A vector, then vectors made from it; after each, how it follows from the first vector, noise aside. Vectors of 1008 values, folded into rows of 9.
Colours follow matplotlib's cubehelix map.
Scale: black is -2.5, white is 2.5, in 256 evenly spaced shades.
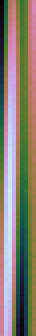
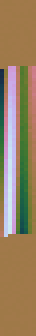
partly zeroed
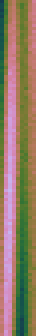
shrunk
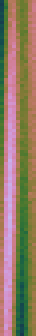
shrunk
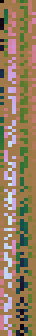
partly zeroed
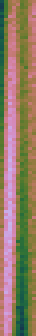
shrunk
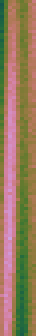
shrunk
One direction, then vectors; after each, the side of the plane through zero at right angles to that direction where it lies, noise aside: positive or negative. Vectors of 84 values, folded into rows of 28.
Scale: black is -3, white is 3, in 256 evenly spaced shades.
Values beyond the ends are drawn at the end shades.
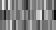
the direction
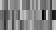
positive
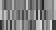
negative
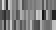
positive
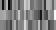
negative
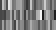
positive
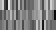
positive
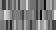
negative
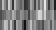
positive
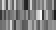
positive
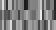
positive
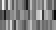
positive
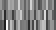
positive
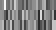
positive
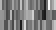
negative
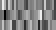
positive
